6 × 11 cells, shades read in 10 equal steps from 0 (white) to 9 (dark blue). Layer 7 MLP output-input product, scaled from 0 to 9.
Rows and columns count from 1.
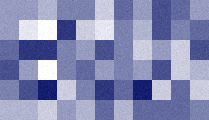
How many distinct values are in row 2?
9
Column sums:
29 27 22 29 25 28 30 28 33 27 27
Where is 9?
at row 5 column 3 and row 5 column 8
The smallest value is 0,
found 2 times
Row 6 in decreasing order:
6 6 6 6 5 4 3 3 3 3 2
